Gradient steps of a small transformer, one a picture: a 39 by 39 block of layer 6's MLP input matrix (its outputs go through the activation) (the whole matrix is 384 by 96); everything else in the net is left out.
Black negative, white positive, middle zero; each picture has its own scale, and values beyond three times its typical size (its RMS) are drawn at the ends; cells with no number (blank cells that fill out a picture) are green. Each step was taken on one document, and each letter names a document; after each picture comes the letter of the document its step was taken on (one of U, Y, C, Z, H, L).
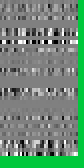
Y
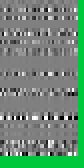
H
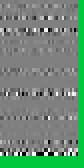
H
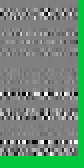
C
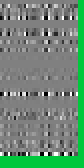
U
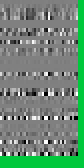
C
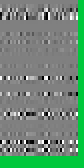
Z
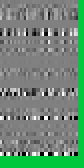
C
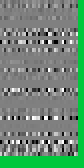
Y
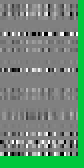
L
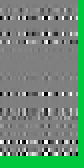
U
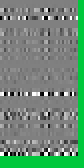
U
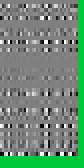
U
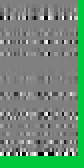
C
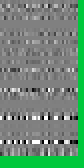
Y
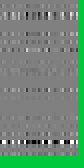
L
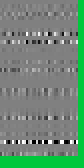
L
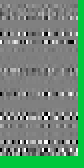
U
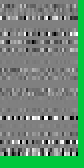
Y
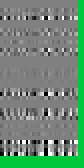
C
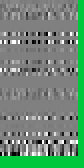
L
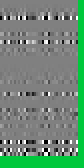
U
